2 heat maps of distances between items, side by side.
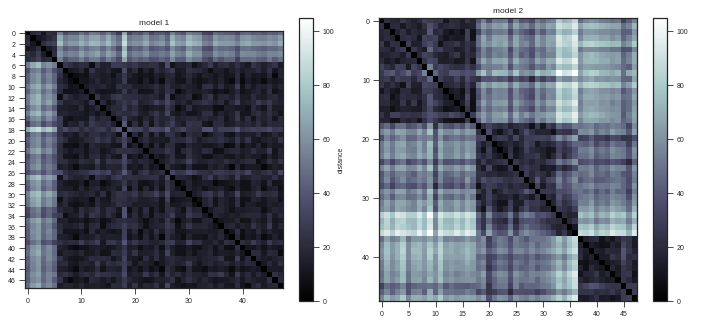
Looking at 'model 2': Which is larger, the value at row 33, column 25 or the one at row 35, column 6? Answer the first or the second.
the second
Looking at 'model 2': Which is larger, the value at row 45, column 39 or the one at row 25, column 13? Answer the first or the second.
the second
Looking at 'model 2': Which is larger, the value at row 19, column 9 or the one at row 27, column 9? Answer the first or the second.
the first
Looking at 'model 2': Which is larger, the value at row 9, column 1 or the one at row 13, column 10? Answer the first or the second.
the first
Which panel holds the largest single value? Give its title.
model 2
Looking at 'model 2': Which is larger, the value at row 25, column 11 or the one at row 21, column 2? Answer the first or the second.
the first
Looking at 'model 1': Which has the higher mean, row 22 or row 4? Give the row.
4
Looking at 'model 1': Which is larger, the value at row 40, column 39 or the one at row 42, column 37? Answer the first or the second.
the first
